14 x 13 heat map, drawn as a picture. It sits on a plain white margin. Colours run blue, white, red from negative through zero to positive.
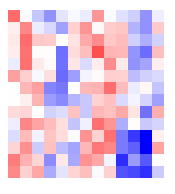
Upright stripes repeat 2 times across the table. In the bottom right lies a patch that is lower than the rest. The ninth with the lowest average is the bottom right. Overall the values sit about 50% of the way up the scale.
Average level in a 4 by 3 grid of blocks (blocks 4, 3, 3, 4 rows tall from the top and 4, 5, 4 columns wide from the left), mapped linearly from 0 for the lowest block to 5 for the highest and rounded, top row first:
553
543
543
550
